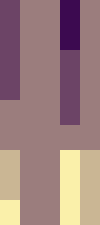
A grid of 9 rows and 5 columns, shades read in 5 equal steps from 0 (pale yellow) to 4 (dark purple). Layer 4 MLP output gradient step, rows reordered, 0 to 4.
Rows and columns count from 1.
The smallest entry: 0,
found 4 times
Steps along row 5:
same same up down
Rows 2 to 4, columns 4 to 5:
4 2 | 3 2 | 3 2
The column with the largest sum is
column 4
